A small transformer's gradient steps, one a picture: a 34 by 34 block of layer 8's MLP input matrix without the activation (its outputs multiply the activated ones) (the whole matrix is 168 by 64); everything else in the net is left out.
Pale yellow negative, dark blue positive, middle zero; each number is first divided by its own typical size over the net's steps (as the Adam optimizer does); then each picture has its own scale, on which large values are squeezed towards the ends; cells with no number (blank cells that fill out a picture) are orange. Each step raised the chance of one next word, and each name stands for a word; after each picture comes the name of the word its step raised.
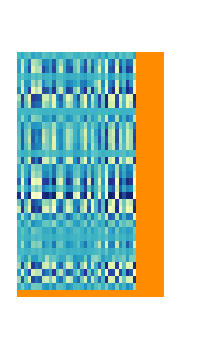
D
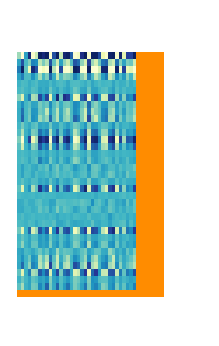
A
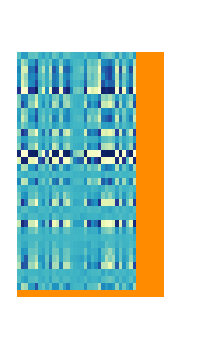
D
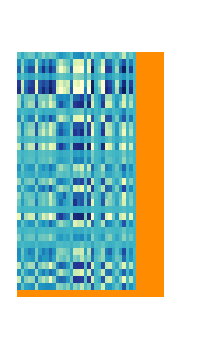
D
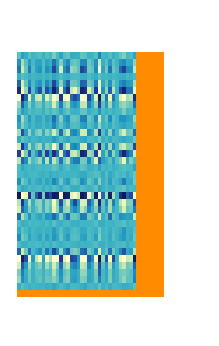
D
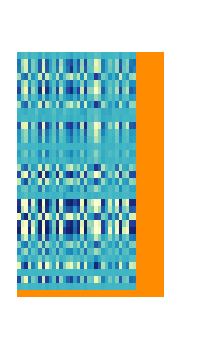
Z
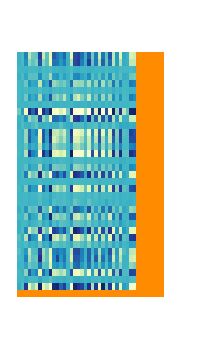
A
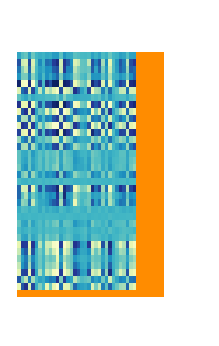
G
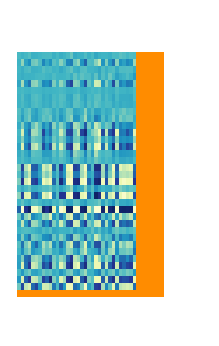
Z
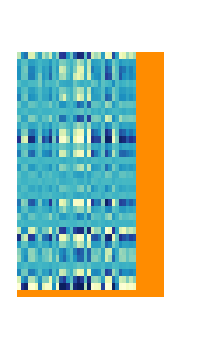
A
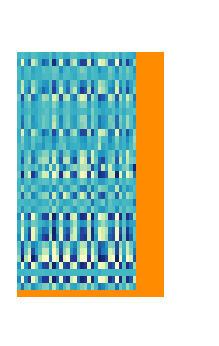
Z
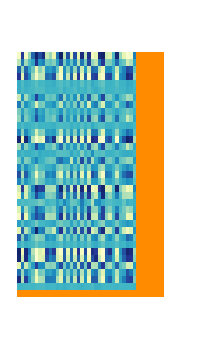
A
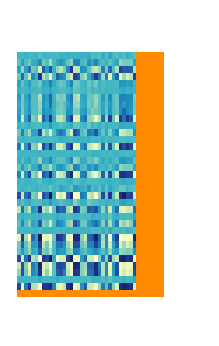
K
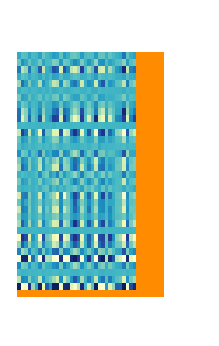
K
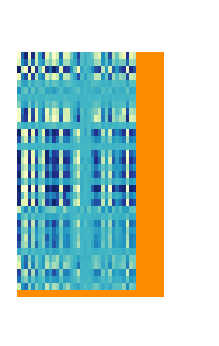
A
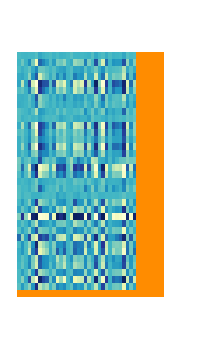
Z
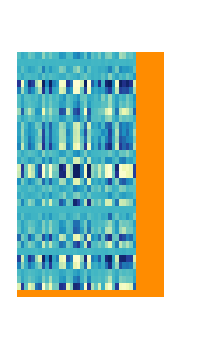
Z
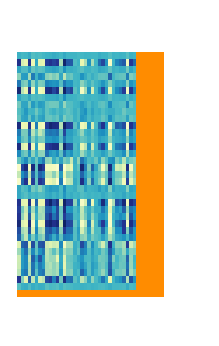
Z
